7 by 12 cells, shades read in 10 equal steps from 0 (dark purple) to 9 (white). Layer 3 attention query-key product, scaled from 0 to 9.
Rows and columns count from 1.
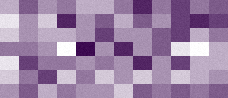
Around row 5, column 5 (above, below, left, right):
0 4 4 4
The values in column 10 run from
2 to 8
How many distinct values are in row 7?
5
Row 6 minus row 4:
3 0 -3 -2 4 2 4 2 2 -1 -3 -1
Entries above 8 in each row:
0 0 0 2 0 0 0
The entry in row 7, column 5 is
5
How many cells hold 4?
15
